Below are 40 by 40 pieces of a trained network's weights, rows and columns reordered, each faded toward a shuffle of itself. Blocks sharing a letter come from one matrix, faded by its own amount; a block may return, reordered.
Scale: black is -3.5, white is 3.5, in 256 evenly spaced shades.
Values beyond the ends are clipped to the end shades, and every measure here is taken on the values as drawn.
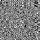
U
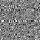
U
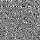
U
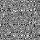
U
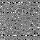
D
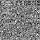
U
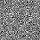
U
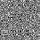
U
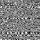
U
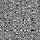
U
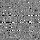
D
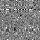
U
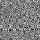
U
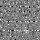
D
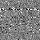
D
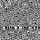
U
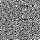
U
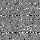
D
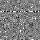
U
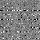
D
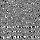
D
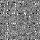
D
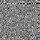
U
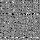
D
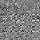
U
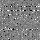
D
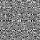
U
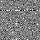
U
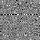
U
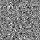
U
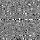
D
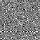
U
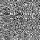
U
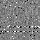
D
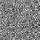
U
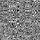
U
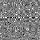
U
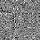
U
